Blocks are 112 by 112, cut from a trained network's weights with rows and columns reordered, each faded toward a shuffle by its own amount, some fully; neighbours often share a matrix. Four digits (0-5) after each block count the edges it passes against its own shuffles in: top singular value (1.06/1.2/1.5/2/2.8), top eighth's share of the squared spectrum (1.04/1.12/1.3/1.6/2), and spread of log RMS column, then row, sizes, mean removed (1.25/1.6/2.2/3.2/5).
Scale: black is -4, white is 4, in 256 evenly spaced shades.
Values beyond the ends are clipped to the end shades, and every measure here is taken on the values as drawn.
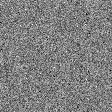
1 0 0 0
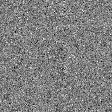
2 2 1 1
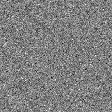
3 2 0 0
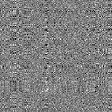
5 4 3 3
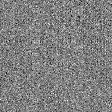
3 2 0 1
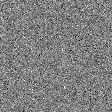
1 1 0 0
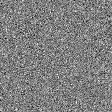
1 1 0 0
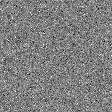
0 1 0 0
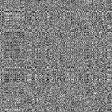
5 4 2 3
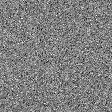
2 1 0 0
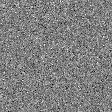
0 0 0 0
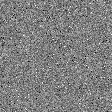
0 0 0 0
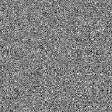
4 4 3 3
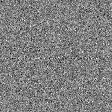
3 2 0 1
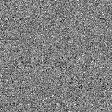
3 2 0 1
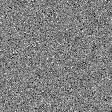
0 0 0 0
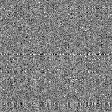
4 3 0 3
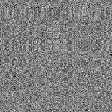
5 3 1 2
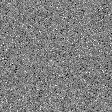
0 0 0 0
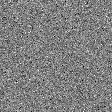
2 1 0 0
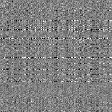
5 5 1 4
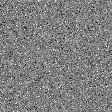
1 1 0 0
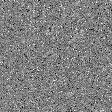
1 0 0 0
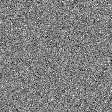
2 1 0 0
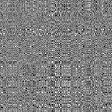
5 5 3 3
